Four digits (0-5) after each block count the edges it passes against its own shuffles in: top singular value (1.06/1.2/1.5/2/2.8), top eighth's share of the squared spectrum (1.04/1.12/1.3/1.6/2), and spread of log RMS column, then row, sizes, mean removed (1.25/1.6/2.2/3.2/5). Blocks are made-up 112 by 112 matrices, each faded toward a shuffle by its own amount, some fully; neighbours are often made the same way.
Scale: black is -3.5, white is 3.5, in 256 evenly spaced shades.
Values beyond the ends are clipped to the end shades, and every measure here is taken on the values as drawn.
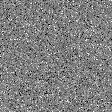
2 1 0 0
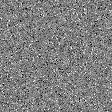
1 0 0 0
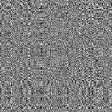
5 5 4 3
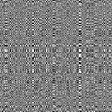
5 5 4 4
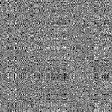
5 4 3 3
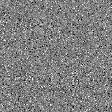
3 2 1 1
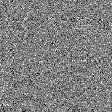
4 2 1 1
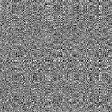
5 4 3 3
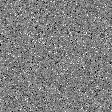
0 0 0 0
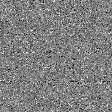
0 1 0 2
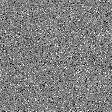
0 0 0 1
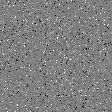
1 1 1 0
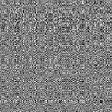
5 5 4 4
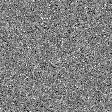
1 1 0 0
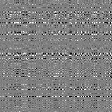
5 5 3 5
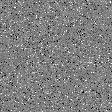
2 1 0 0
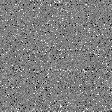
3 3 1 2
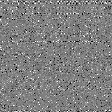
4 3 1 2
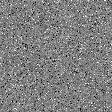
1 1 0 0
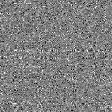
4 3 1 2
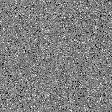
3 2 0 1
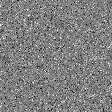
2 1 0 0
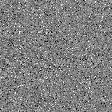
3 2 0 1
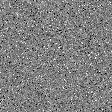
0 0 0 0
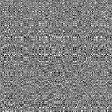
5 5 3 4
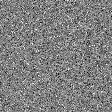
0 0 1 0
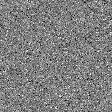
0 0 1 0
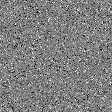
0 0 0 0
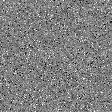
1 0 0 0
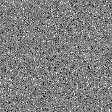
2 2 0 1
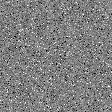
0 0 0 0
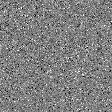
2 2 0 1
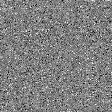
3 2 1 2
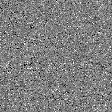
3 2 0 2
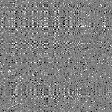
5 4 3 3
